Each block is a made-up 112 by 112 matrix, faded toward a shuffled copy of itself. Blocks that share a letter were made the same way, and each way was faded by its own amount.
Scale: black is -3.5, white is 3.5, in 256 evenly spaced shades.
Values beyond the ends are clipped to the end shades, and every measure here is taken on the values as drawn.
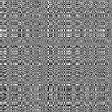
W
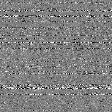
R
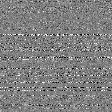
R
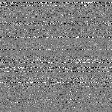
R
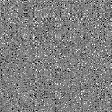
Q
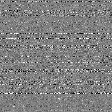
R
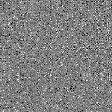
Q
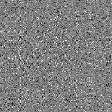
Q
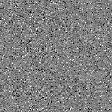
Q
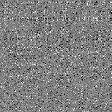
Q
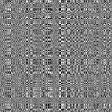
W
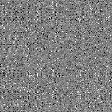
Q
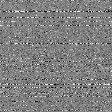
R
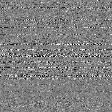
R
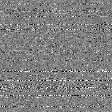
R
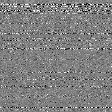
R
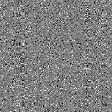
Q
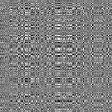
W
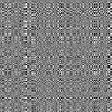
W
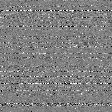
R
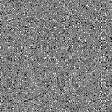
Q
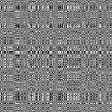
W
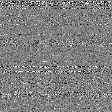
R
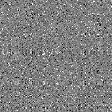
Q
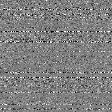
R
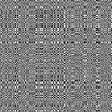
W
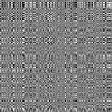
W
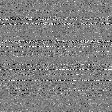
R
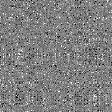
Q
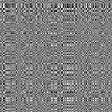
W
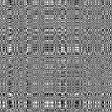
W
